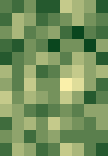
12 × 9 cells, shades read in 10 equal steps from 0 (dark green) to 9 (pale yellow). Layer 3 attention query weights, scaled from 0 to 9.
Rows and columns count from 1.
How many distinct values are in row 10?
6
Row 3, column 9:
2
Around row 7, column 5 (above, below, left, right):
3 4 4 9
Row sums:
30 35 29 23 34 44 47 42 36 41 32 35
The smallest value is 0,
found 3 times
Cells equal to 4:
18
